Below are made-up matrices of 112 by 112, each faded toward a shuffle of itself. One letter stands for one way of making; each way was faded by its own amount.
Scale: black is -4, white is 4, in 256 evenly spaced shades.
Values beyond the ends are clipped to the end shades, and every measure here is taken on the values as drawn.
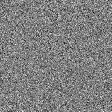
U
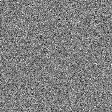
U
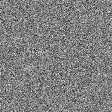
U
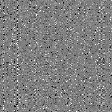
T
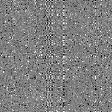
T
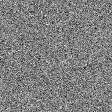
U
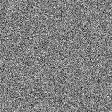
U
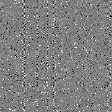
T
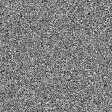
U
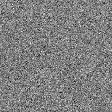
U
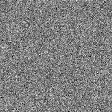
U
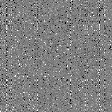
T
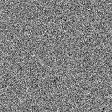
U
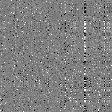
T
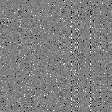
T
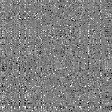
T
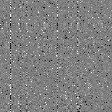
T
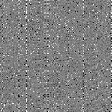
T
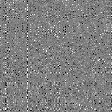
T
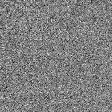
U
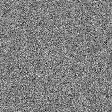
U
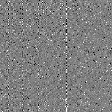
T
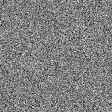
U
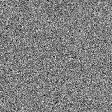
U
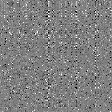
T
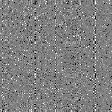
T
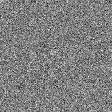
U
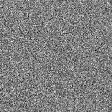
U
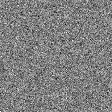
U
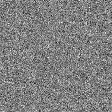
U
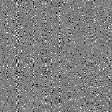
T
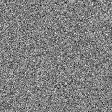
U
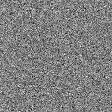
U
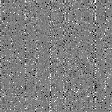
T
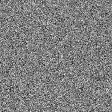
U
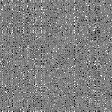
T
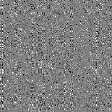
T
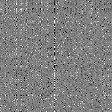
T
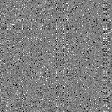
T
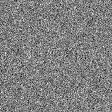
U
